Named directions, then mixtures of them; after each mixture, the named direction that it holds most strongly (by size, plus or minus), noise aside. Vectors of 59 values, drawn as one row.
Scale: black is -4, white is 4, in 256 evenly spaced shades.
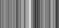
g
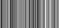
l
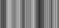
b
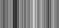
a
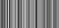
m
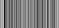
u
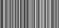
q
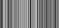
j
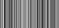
u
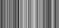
a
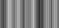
b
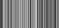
j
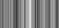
g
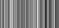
l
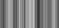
b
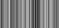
l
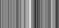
g
